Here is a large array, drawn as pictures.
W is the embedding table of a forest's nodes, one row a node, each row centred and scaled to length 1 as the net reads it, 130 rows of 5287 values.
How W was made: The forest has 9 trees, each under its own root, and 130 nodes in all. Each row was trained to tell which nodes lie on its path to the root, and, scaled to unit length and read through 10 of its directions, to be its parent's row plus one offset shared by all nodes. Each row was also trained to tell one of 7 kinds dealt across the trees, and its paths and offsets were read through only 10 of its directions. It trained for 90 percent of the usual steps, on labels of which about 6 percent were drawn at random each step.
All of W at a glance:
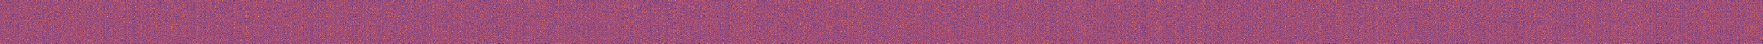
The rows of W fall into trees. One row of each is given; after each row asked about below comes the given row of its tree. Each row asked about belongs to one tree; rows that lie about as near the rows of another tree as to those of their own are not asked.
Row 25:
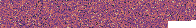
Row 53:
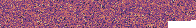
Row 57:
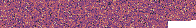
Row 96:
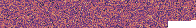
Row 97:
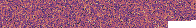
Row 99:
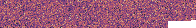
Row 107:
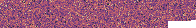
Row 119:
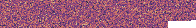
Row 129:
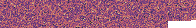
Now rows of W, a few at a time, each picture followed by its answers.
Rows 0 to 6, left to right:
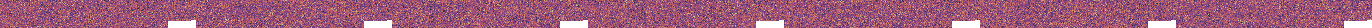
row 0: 97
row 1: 119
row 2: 107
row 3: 97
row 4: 57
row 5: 107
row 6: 96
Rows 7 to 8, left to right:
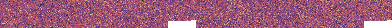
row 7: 97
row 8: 99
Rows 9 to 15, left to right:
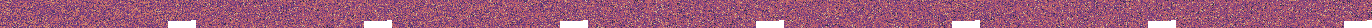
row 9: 119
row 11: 25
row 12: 97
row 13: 129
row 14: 129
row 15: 57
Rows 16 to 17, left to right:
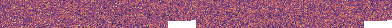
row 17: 96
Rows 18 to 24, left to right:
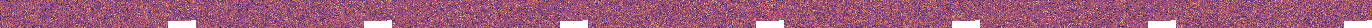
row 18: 97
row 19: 97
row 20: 57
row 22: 57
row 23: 57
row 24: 25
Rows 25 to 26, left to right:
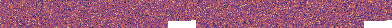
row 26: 25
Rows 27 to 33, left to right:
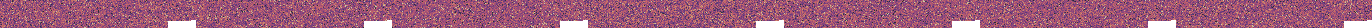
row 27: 96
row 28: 57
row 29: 129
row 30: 57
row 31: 129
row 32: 57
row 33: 53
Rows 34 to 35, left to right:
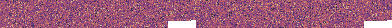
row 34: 97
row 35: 129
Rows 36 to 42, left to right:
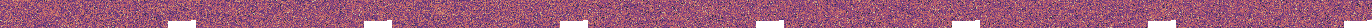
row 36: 129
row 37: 129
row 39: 107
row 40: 96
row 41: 57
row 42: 97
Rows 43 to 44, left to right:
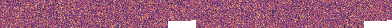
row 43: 97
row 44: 53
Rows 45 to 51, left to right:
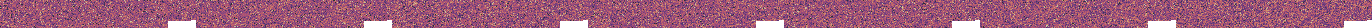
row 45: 129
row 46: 53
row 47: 57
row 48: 53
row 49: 53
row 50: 53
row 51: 25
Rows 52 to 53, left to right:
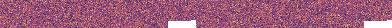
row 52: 107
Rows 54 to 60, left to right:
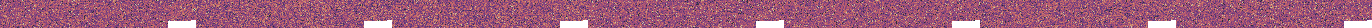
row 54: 57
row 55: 25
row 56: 99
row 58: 53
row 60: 107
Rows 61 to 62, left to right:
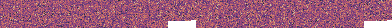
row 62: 97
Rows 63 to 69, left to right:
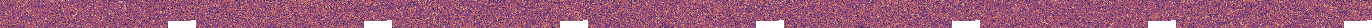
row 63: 107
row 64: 25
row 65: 129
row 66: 25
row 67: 25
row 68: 96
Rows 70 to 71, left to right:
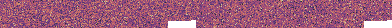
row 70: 25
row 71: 53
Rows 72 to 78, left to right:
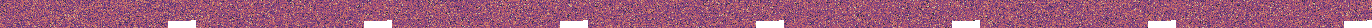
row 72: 25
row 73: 57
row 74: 99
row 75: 53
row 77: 97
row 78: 97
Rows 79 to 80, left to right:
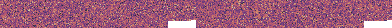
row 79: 57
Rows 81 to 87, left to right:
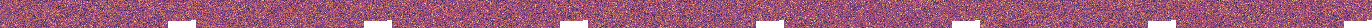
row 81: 96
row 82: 53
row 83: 129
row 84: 97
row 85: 25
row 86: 96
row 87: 129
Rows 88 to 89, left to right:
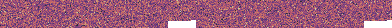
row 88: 107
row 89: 53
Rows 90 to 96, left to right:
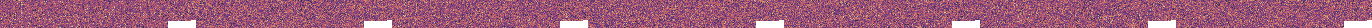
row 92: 57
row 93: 25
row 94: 119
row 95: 129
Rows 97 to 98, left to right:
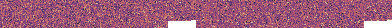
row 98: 53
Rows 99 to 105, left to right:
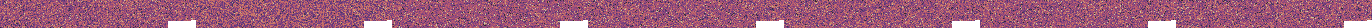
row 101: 57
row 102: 129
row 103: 53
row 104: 97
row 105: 99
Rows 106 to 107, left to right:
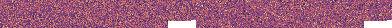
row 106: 97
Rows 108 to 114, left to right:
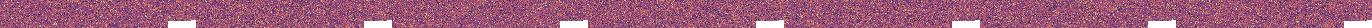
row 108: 57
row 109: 129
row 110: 53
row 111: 96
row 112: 107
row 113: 25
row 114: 129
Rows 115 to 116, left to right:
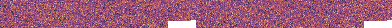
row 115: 129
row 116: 129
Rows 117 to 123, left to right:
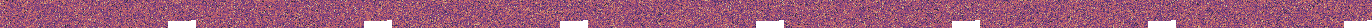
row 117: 107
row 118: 97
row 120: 107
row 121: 53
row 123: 53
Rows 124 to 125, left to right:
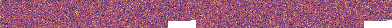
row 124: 25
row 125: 97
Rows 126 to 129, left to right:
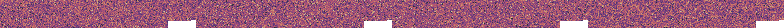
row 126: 107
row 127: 25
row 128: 53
